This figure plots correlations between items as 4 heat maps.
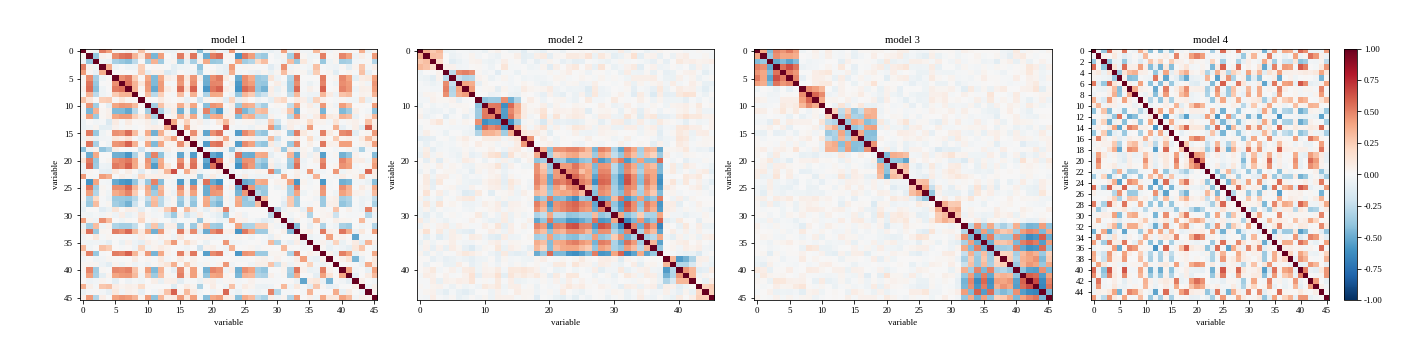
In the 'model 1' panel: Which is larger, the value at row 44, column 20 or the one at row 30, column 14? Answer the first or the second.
the first
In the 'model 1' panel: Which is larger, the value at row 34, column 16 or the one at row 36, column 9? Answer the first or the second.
the second
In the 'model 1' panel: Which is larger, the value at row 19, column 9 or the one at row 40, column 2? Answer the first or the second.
the first
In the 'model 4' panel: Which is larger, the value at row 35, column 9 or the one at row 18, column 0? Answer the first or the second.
the first
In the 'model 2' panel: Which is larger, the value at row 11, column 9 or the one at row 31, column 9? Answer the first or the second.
the second
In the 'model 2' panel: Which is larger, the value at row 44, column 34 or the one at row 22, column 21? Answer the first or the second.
the second
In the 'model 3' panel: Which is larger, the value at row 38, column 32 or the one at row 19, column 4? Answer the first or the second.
the second
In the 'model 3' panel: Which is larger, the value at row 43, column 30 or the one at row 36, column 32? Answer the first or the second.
the second
